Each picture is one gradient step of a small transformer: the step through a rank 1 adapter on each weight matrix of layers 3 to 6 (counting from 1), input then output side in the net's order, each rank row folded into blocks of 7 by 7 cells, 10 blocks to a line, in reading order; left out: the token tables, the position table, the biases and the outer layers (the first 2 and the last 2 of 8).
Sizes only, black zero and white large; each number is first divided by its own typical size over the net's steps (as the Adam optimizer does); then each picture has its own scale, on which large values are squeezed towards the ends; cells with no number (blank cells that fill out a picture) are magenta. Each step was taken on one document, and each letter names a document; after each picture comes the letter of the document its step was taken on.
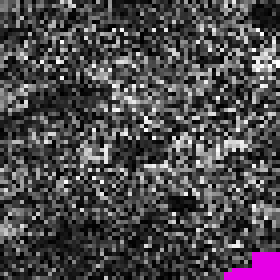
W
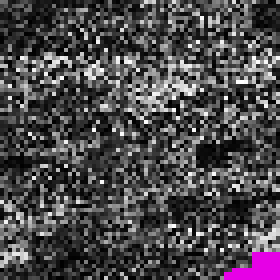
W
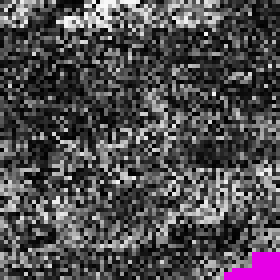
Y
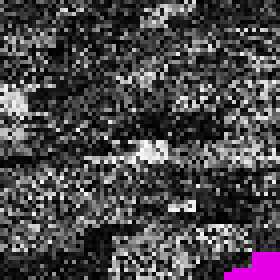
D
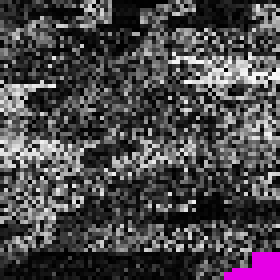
D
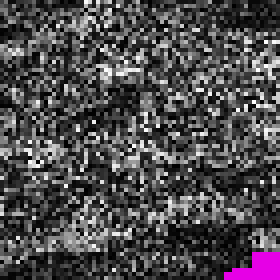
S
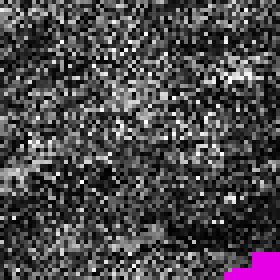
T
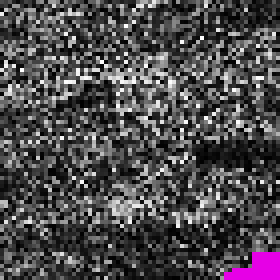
T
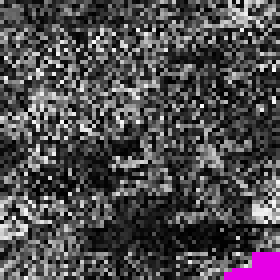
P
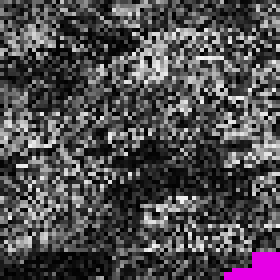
D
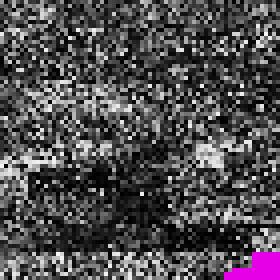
P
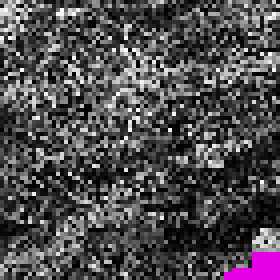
T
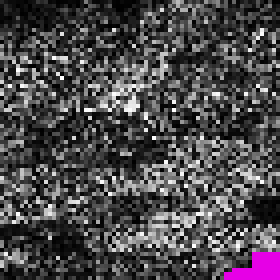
W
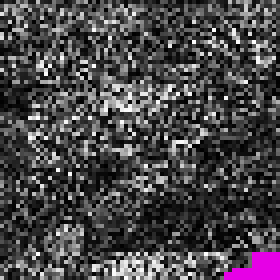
T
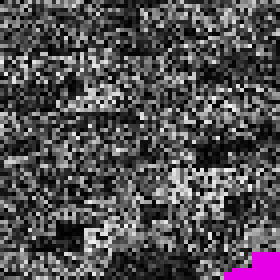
Y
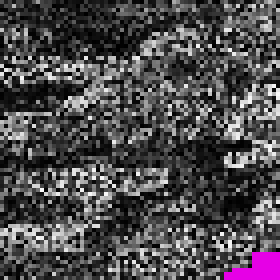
D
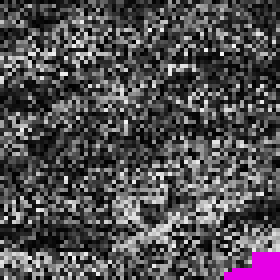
Y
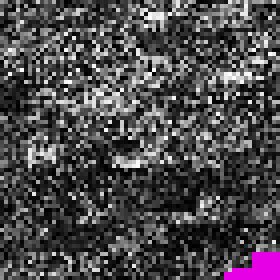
T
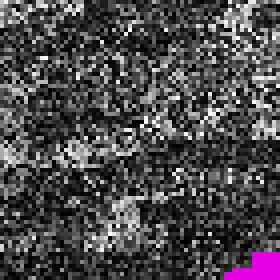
W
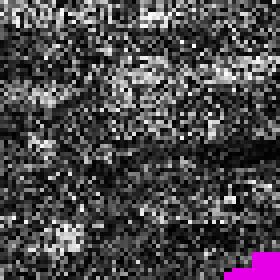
T
